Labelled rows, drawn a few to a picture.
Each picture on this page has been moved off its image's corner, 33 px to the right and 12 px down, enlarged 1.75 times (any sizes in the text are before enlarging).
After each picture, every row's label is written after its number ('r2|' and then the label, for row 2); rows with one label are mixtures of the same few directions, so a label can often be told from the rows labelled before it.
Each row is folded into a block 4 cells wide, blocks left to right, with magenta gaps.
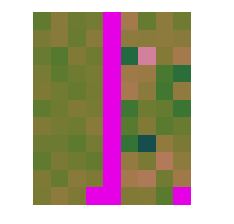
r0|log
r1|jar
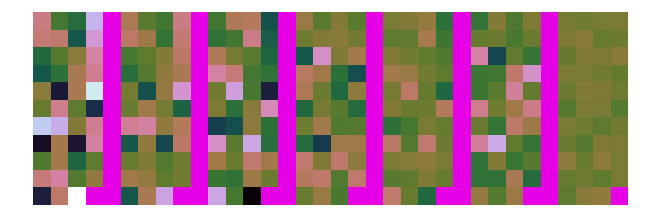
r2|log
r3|log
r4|log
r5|jar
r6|log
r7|jar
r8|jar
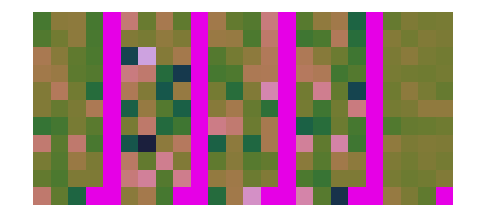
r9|log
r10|jar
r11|log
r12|log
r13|log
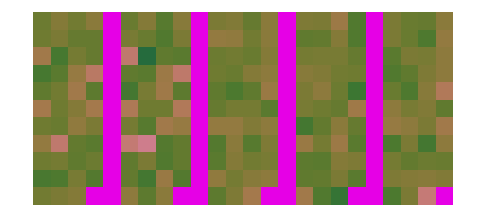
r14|jar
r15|jar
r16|log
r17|log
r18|log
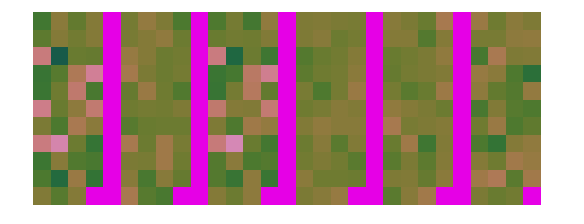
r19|jar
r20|log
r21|jar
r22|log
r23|log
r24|jar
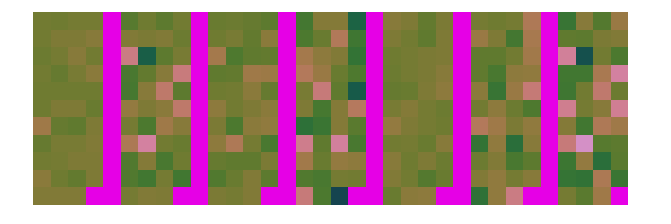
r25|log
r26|jar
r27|jar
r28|log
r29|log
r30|log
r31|jar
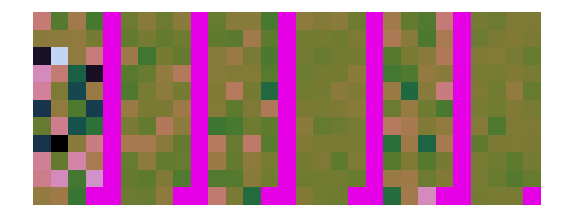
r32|jar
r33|jar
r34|log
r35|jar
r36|log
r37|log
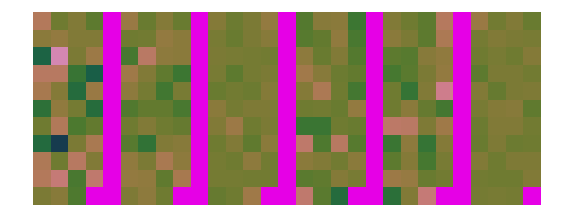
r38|jar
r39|jar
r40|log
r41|log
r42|log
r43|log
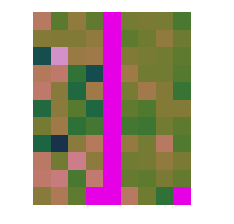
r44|jar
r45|log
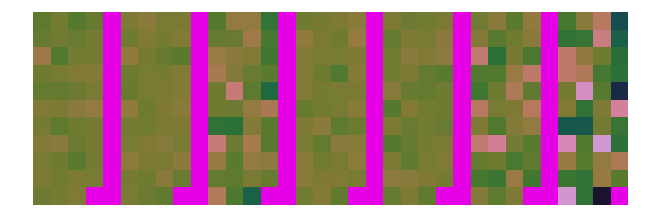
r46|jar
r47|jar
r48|log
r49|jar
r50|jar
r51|jar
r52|log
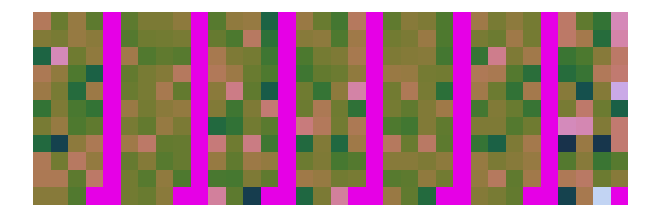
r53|jar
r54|jar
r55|log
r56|log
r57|log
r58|jar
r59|log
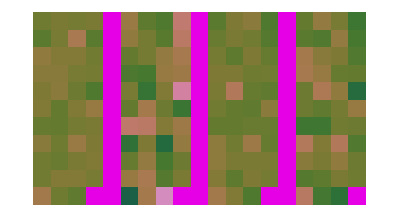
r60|log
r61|log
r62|log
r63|log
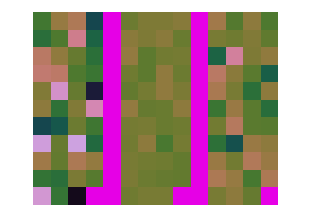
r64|log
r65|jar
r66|jar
